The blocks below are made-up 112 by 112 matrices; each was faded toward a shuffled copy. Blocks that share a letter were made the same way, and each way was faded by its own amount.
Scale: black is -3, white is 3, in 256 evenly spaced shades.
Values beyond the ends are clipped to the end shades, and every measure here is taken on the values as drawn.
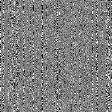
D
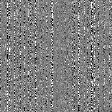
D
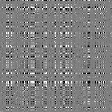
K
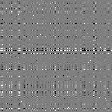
K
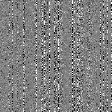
D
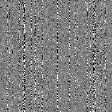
D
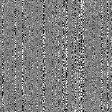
D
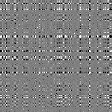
K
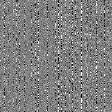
D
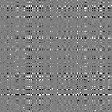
K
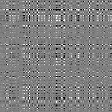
K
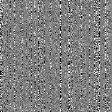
D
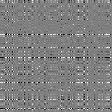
K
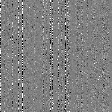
D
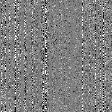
D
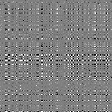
K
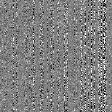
D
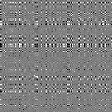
K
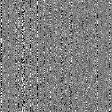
D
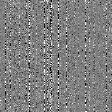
D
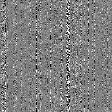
D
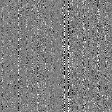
D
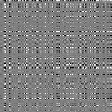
K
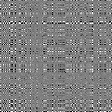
K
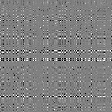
K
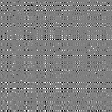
K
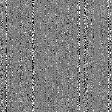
D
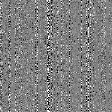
D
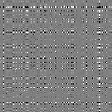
K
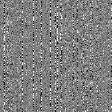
D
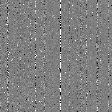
D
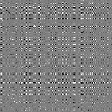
K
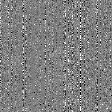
D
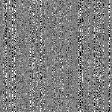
D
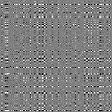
K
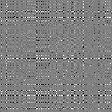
K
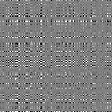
K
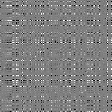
K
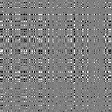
K
